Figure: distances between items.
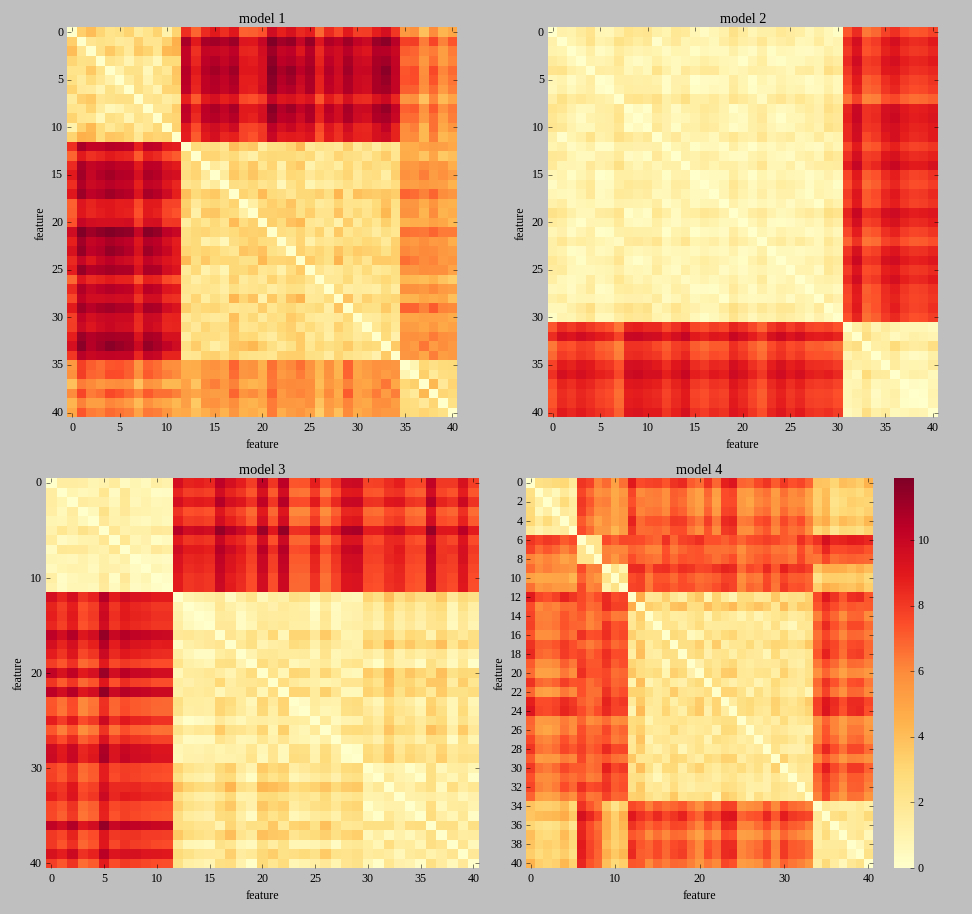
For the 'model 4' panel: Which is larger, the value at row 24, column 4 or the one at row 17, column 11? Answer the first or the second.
the first
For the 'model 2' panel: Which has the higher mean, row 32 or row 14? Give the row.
32
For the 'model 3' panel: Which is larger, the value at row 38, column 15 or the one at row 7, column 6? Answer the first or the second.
the second
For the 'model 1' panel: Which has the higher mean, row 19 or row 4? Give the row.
4
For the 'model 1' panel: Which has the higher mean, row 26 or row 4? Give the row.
4
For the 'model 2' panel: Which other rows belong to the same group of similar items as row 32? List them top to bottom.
31, 33, 34, 35, 36, 37, 38, 39, 40
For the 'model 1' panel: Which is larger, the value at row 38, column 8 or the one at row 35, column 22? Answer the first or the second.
the first
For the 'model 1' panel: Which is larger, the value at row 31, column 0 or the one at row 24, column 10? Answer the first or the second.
the second
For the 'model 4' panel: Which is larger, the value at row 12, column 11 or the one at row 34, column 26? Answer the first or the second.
the first
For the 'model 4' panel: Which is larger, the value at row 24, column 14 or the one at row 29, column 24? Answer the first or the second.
the second
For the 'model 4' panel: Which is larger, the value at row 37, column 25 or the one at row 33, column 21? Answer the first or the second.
the first
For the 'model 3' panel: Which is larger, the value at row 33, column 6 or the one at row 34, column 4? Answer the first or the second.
the first
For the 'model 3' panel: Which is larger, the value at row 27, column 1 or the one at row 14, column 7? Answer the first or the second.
the second
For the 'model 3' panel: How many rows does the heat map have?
41
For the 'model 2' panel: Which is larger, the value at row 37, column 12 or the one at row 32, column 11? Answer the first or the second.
the second
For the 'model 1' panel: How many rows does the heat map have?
41
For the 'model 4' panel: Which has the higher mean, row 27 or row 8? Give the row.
8
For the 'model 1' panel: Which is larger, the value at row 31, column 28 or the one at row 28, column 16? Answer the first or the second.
the first
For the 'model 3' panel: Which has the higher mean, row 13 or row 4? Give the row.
4
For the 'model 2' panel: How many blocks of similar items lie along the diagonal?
2
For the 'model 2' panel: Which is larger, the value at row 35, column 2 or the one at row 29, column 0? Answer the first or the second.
the first
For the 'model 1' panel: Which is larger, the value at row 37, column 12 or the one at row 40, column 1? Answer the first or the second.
the second
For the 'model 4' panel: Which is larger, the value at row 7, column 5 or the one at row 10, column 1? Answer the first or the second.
the first
